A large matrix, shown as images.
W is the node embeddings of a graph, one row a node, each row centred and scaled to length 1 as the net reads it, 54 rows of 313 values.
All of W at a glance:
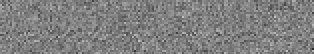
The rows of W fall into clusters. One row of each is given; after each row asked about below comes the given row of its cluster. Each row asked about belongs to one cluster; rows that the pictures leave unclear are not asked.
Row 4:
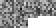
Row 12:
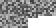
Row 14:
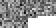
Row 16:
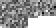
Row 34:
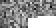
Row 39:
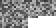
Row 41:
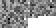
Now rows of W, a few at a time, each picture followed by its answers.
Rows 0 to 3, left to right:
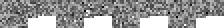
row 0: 12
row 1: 41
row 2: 34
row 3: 4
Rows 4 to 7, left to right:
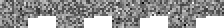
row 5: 12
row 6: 14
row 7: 4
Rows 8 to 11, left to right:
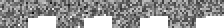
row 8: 4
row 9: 4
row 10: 16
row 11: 14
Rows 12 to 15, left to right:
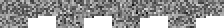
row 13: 41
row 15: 12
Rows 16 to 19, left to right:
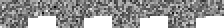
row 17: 14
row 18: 41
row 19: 34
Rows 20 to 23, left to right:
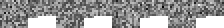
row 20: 14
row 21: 16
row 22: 34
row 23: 4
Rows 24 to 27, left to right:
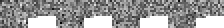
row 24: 34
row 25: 14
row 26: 14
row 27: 16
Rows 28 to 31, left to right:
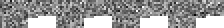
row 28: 39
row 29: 41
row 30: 39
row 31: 12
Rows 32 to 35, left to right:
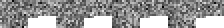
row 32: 16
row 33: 16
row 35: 34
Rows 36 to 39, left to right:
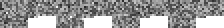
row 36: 14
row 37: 4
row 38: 12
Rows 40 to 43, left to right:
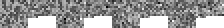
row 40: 41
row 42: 34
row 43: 16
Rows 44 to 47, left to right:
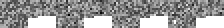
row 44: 16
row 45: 39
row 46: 12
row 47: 16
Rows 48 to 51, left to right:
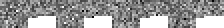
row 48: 16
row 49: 39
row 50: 14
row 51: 39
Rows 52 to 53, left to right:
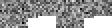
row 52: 12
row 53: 4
